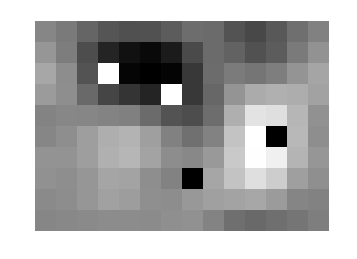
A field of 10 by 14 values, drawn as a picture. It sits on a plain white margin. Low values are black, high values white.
The middle right is the ninth with the highest average. Four lone cells stand out: two far higher and two far lower than their neighbours. There are no regular stripes. The top middle is the ninth with the lowest average.
